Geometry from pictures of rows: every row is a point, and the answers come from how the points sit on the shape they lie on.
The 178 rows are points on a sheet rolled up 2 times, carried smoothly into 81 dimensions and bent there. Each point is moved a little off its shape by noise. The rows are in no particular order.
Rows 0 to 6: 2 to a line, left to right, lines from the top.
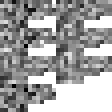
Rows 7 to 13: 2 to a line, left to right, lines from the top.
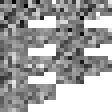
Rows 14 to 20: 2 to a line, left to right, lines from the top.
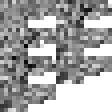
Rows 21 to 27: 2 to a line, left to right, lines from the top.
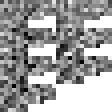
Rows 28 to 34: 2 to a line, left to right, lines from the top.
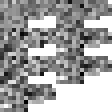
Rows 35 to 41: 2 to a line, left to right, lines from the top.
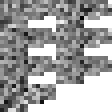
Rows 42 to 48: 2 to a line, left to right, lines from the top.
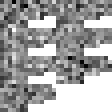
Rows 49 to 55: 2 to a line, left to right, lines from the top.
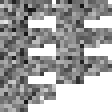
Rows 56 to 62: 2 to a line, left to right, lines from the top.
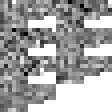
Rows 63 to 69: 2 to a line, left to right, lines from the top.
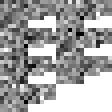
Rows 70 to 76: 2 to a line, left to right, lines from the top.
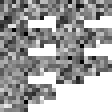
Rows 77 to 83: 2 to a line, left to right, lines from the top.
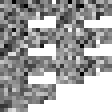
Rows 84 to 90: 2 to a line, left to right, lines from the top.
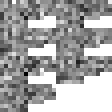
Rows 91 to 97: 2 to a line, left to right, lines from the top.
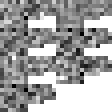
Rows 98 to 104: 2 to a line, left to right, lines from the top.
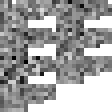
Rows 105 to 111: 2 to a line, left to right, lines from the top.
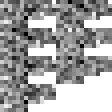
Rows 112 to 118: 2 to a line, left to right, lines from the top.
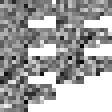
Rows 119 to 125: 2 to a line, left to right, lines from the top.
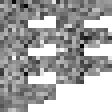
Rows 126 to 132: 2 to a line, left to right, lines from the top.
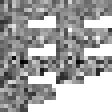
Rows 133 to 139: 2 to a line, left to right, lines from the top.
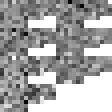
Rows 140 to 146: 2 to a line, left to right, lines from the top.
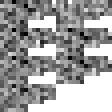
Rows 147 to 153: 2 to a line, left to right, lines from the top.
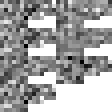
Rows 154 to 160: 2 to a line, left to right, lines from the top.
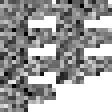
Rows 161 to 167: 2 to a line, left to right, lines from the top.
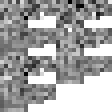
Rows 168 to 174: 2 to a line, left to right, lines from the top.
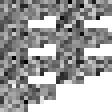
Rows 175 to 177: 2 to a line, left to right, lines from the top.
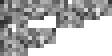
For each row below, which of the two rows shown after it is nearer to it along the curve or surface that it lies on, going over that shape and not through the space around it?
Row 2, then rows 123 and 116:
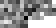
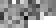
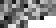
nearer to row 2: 123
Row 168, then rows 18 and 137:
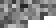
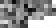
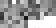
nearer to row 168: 137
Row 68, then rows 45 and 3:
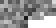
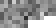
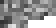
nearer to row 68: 45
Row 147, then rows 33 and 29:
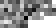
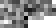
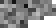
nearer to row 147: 33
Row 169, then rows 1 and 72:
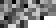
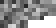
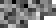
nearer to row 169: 72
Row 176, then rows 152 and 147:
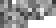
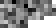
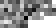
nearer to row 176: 147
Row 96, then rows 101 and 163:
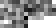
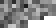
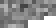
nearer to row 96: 101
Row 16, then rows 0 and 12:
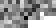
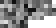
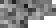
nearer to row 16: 0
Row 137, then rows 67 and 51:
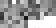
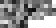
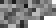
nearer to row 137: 67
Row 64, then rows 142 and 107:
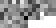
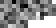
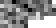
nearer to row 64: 107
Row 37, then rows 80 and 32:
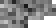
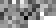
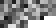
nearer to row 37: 80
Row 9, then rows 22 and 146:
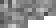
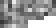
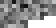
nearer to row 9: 146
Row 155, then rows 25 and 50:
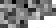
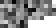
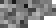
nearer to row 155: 25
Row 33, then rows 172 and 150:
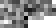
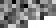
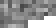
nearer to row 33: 172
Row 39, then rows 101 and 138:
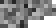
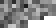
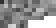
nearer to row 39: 101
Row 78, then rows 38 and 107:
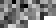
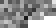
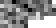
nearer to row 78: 107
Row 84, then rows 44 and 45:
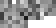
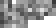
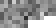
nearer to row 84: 44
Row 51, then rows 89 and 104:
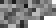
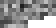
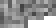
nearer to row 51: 89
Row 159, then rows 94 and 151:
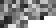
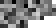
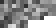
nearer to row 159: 94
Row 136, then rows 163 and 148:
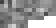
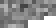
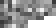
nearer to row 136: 163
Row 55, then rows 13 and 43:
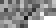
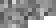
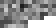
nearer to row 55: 13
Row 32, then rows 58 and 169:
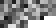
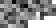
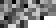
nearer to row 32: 169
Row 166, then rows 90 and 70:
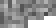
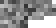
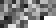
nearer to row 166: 90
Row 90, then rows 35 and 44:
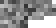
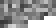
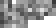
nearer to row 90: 35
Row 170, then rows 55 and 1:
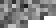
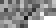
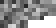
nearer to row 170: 1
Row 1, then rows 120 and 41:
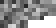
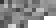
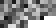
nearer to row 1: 120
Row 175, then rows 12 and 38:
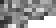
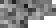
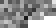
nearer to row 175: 12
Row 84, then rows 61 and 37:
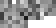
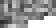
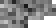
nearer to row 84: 61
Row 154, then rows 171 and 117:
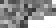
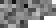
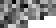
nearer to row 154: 171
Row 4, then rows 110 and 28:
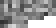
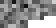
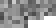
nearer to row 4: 110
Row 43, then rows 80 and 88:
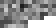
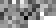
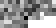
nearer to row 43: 80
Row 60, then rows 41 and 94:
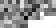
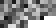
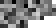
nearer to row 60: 94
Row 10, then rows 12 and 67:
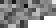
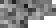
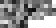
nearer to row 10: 12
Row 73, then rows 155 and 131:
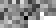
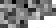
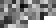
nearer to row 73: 155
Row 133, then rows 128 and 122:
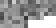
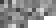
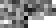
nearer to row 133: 128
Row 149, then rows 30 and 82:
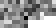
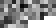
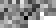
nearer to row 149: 82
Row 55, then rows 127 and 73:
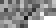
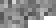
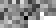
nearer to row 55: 127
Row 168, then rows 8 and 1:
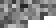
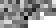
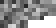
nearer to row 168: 1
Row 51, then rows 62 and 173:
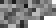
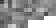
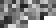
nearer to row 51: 62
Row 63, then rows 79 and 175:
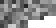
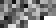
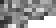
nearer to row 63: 175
